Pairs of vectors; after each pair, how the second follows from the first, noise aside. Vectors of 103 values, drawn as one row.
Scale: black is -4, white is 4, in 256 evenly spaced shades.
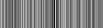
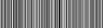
shuffled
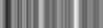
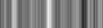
wrapped around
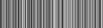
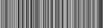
sign-scrambled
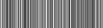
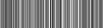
shuffled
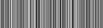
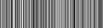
shuffled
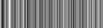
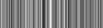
wrapped around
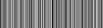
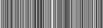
sign-scrambled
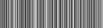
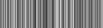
sign-scrambled
